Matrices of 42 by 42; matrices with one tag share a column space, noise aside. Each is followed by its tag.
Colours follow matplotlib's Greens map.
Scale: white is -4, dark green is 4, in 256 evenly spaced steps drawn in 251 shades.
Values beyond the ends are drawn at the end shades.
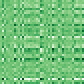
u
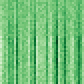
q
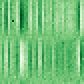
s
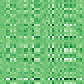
u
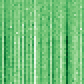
q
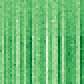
q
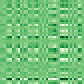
u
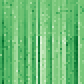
q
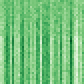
q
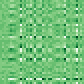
u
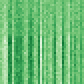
q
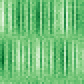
s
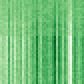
q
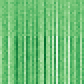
q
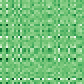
u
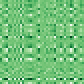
u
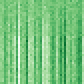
q
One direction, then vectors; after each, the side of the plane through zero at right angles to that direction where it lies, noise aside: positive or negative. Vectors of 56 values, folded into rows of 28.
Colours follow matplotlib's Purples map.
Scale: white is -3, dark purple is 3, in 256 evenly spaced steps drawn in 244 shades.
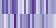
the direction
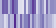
positive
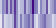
positive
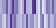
positive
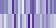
positive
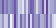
positive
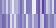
negative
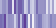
negative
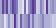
positive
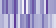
positive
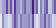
positive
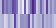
positive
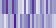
positive
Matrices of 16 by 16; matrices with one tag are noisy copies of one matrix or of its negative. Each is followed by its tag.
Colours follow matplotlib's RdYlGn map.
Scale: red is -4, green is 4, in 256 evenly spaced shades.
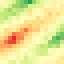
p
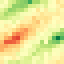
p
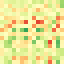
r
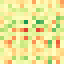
r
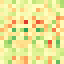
r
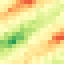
p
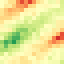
p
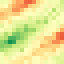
p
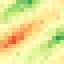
p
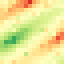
p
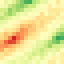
p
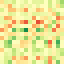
r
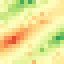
p
